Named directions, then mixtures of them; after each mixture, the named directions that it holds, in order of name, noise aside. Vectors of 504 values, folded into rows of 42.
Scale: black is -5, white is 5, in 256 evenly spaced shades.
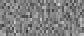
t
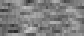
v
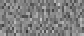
t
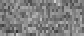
t, v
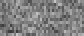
t, v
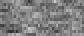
t, v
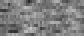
v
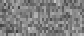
t, v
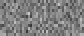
t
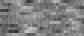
v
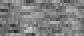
v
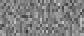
t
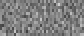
t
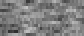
v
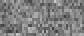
t, v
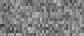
t, v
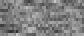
t, v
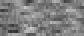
v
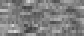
v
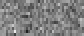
t, v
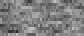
t, v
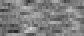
v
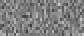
t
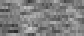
v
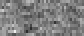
t, v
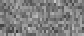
t, v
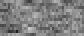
t, v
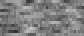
v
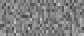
t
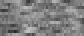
v
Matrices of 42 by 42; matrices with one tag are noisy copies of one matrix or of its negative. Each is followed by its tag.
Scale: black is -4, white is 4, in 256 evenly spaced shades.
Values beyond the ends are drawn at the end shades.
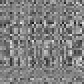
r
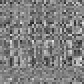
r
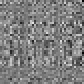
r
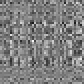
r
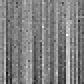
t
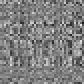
r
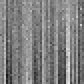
t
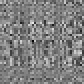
r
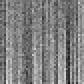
t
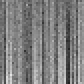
t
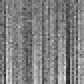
t
